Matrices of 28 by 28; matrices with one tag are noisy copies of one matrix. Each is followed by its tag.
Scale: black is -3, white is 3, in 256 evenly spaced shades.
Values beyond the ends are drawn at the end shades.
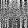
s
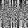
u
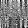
s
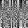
u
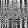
s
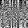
u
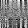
s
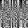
u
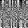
u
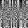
u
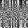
u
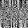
u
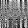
s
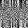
u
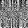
u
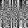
u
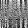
s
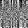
u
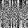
u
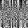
u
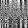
s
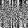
u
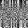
u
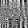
s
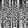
u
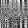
s
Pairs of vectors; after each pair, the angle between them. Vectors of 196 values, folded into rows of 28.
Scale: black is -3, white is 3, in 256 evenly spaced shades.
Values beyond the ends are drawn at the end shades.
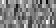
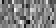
partly opposed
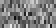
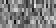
orthogonal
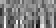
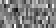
orthogonal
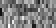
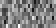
orthogonal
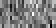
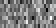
orthogonal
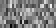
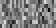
partly aligned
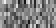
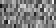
orthogonal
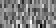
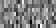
nearly opposite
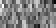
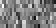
nearly parallel
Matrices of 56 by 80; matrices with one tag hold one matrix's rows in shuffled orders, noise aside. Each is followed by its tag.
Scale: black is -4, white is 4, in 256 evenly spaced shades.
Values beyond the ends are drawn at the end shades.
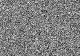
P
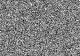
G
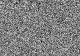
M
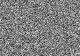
G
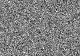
M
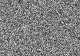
M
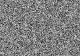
M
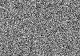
M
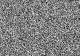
P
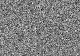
M
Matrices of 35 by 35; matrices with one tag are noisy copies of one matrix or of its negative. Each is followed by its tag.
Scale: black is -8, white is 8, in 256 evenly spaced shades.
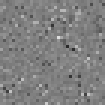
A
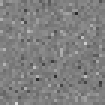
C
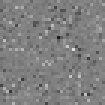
A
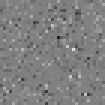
A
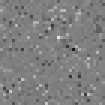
A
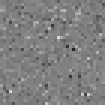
A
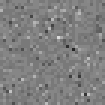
A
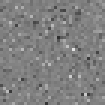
A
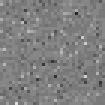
C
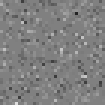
C
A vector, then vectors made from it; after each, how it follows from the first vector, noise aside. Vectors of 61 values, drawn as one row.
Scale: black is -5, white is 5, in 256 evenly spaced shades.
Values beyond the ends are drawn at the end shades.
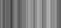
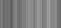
shrunk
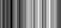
scaled up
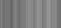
shrunk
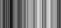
scaled up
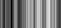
scaled up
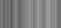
shrunk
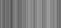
shrunk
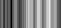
scaled up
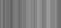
shrunk
